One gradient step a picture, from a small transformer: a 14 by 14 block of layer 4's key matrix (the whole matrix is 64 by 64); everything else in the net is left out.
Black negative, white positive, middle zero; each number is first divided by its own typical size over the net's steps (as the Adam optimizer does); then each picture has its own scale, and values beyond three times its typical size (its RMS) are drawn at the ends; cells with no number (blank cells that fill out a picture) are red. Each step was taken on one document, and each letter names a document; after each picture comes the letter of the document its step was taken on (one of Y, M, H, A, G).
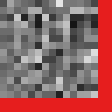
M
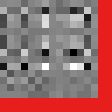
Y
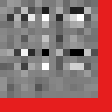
Y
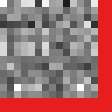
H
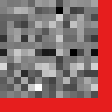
M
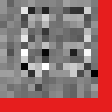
Y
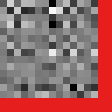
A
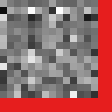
M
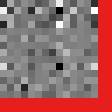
A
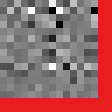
A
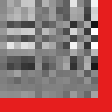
H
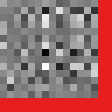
Y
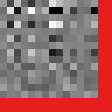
A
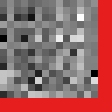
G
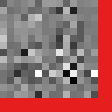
G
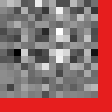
Y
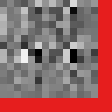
M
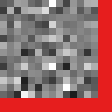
A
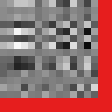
H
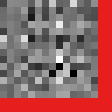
G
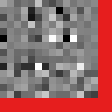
G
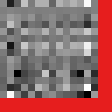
H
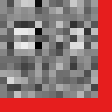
H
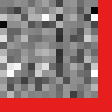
Y
